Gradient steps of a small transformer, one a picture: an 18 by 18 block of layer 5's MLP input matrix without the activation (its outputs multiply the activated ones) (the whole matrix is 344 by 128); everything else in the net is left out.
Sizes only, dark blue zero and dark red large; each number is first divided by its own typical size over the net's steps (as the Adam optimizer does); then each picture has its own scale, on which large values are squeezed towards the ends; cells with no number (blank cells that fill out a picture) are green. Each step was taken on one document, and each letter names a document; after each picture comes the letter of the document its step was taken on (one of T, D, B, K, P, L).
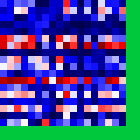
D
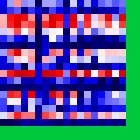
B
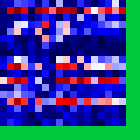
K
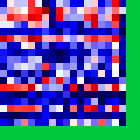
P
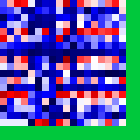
K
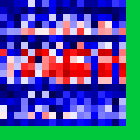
B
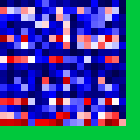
D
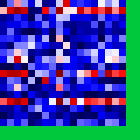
K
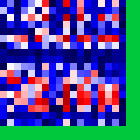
P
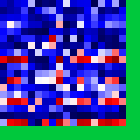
K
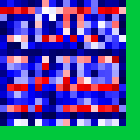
P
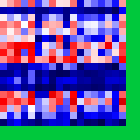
B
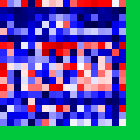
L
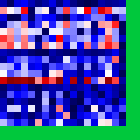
D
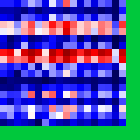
B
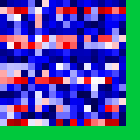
D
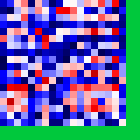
P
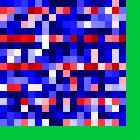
P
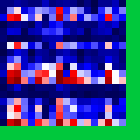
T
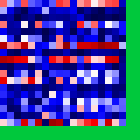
D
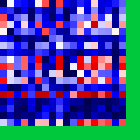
L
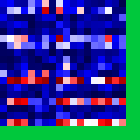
T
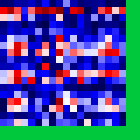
T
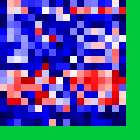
P
